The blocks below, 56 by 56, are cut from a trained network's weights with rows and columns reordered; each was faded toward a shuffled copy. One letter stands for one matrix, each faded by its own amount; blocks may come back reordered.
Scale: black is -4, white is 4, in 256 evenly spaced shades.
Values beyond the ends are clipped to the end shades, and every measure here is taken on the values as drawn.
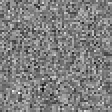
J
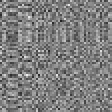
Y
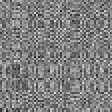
Y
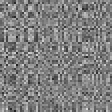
Y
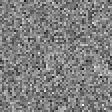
J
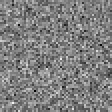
J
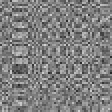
Y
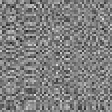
Y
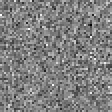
J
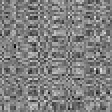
Y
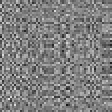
Y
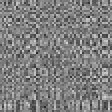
Y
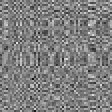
Y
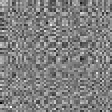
Y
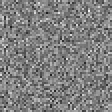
J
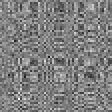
Y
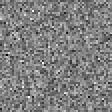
J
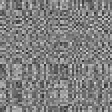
Y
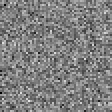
J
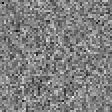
J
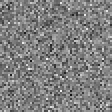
J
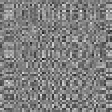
Y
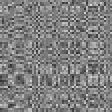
Y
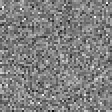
J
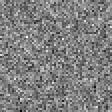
J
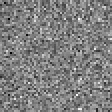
J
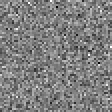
J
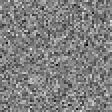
J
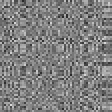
Y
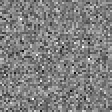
J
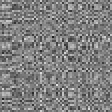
Y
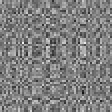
Y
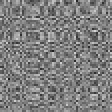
Y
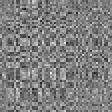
Y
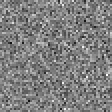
J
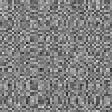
Y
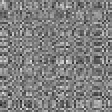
Y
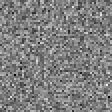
J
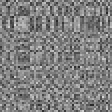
Y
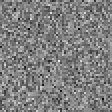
J
